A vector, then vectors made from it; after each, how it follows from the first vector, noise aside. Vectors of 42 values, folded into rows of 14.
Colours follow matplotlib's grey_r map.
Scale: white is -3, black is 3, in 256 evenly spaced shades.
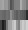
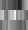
wrapped around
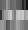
wrapped around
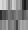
reversed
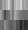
wrapped around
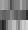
copied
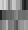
reversed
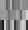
sign-scrambled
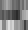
wrapped around
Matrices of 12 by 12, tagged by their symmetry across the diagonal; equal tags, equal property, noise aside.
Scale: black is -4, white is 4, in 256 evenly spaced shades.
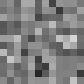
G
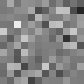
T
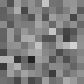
T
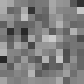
T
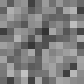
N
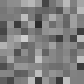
G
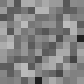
N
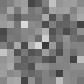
N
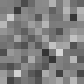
G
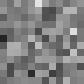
G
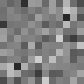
N
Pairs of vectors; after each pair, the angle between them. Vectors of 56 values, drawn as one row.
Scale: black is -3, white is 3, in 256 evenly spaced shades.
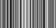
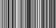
orthogonal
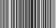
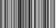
partly aligned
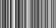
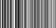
nearly parallel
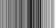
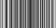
partly aligned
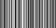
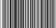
orthogonal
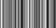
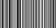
orthogonal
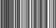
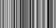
nearly opposite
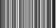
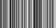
orthogonal
